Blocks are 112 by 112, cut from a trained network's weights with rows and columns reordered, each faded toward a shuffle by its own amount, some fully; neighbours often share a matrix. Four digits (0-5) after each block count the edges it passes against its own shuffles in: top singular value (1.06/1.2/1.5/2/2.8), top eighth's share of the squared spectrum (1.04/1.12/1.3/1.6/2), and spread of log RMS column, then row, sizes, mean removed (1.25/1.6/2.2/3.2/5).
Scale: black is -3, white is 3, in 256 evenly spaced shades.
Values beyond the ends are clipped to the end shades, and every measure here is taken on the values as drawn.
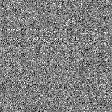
4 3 0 2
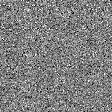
3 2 0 1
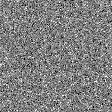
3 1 0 0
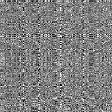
5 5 3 3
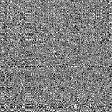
4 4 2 3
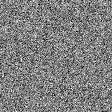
0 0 0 0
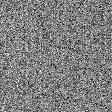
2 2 0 0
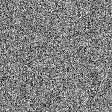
2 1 0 0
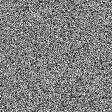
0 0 0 0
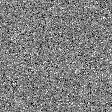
0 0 0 0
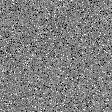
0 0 0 0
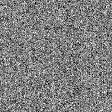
3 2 0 1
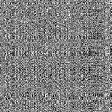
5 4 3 3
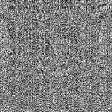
4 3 1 2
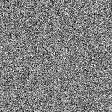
3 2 0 0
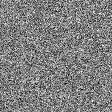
1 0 0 0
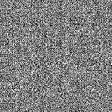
4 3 1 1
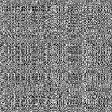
5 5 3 3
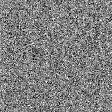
2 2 0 0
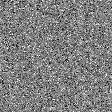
2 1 0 0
